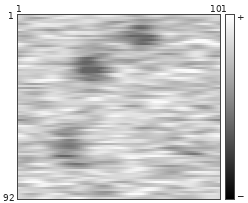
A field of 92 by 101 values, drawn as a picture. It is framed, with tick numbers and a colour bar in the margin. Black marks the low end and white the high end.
Dips: three. Average level on the scale: 80%. Ninth with the lowest average: top middle. Mirror symmetry: none.
